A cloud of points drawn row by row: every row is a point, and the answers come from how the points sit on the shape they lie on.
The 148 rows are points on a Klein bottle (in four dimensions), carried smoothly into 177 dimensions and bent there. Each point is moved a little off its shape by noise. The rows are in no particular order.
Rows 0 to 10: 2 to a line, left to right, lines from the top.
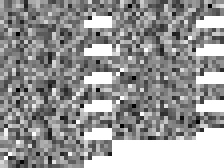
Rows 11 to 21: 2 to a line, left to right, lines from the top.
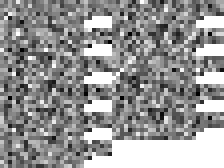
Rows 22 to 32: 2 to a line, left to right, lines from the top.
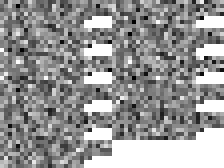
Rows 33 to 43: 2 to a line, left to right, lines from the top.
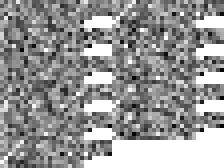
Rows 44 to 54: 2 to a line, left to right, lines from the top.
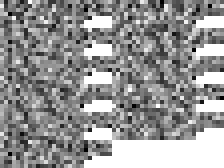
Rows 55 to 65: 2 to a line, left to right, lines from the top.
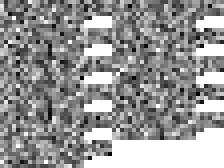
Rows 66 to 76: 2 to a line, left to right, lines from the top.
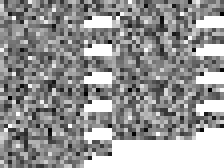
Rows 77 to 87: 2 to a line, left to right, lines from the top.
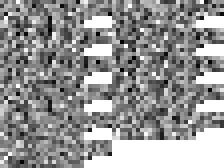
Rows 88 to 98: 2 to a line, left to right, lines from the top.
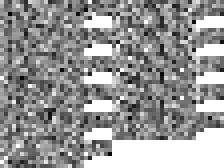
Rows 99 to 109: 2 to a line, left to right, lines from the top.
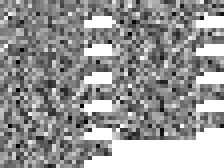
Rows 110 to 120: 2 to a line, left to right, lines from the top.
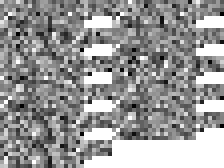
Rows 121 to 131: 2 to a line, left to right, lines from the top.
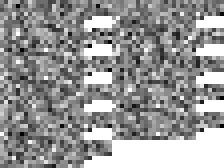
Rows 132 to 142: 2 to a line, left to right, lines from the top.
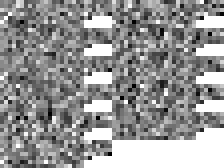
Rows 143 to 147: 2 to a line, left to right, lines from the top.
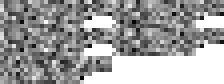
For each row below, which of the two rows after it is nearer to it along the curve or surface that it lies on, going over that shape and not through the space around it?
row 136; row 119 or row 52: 52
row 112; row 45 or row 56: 45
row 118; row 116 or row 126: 116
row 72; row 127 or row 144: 144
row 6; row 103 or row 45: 45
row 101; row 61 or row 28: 61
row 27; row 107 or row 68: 107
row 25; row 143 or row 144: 143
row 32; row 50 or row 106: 106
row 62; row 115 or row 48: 48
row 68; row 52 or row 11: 52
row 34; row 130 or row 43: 43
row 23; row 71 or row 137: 71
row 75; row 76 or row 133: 133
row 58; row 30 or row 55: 55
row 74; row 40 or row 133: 40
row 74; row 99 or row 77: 77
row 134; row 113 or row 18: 18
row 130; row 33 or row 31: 31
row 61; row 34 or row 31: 34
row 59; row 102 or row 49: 49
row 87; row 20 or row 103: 103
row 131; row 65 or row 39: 65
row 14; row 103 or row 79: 79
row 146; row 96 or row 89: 96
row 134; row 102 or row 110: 102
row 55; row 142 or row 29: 142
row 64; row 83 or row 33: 83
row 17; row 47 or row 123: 123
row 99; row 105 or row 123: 105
